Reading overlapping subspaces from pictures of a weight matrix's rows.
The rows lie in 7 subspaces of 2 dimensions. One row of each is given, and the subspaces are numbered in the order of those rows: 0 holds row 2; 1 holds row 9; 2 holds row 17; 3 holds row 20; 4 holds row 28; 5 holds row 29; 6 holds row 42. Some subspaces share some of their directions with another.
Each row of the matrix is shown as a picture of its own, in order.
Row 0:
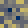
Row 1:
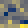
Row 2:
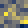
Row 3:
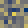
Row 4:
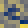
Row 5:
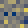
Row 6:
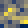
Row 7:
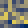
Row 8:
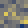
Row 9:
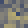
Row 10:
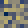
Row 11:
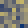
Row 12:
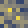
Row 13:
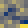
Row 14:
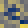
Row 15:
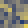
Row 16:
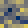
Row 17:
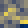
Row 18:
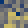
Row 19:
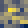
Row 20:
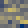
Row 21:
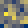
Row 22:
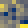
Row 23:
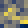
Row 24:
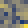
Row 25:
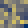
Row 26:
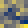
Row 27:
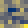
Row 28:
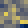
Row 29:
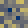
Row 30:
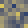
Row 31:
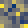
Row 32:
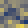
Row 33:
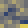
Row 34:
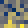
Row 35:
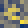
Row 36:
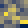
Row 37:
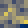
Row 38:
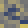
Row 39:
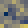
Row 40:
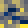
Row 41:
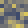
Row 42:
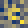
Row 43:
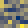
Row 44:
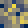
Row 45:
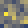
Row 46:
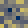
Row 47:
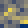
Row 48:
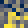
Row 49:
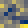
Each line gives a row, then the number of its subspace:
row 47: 4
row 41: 2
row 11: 5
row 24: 4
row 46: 5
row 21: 3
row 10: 3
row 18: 1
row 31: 2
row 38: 6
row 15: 4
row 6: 4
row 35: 6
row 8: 0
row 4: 6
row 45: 3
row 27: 0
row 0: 5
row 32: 2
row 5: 0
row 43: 3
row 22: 5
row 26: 1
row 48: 1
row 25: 4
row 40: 0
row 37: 6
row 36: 4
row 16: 5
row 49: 2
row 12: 5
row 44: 2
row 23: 1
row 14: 6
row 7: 6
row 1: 1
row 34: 1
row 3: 0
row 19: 0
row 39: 3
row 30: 2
